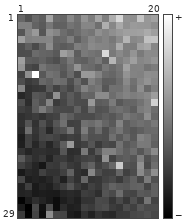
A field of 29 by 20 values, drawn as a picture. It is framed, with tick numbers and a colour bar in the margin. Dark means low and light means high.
Odd rows or columns: none. Ninth with the highest average: top right. Stripes: none. Mirror symmetry: none. Slope: up to the top right. Ninth with the lowest average: bottom left.
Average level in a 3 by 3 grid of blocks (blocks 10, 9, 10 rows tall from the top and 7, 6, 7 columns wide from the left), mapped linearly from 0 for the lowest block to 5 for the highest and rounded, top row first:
345 | 123 | 012
